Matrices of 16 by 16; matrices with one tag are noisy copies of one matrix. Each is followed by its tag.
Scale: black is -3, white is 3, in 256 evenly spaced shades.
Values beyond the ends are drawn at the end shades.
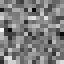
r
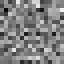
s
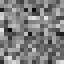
r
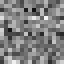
r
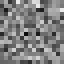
s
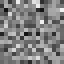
s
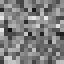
r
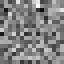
s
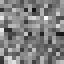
r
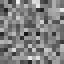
s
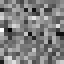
r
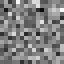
s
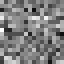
r
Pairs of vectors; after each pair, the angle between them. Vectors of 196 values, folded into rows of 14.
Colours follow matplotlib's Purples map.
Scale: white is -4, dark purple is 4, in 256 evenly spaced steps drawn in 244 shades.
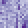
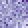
partly opposed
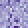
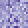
nearly parallel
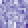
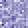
orthogonal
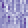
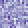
partly aligned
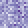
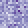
nearly parallel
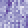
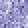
nearly opposite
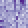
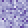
partly opposed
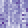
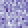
partly aligned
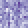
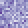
orthogonal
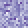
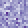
nearly opposite
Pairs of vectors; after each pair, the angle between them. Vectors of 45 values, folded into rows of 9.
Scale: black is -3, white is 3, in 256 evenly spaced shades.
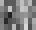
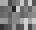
partly aligned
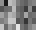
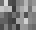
nearly opposite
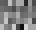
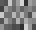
partly aligned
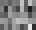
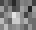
partly aligned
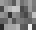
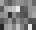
nearly parallel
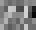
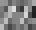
nearly parallel
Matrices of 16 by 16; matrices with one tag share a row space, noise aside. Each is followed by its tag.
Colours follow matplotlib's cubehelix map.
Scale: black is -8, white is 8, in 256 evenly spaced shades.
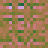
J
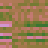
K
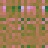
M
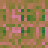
M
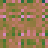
M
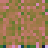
M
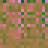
M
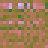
J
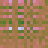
J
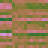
K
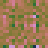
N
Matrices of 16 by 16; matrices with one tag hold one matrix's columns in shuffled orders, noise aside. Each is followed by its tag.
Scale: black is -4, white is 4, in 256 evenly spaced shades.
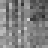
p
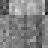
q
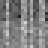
p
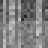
p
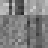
q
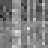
p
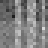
p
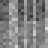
p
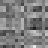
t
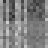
p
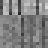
q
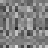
t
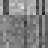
q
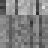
q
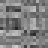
t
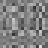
t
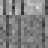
q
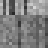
q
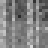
p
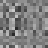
t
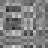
t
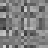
t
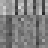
q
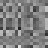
t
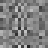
t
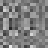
t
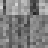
q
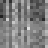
p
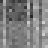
p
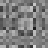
t
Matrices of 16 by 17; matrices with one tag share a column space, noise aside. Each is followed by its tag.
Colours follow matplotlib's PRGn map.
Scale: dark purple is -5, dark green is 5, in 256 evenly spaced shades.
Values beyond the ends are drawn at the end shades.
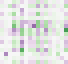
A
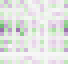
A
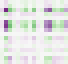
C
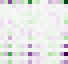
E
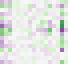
A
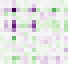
C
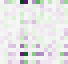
E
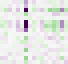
C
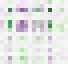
C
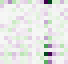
E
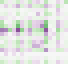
A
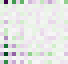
E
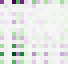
E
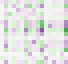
A
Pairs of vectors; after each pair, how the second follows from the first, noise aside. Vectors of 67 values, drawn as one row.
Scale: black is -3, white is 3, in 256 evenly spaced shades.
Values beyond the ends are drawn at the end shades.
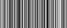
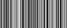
sign-scrambled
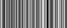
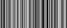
sign-scrambled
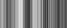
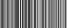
sign-scrambled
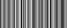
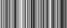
sign-scrambled
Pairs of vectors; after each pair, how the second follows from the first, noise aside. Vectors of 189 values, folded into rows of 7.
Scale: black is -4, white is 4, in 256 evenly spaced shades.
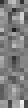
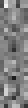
reversed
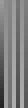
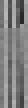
wrapped around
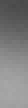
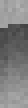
wrapped around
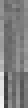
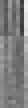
reversed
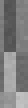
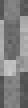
wrapped around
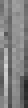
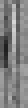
wrapped around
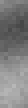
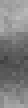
wrapped around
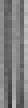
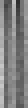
reversed
